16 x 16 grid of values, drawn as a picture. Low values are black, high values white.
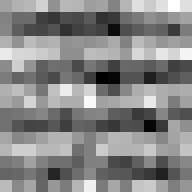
Slope: none. Grain: streaks across. Stripes: horizontal, repeating 4 times. Ninth with the highest average: top right.
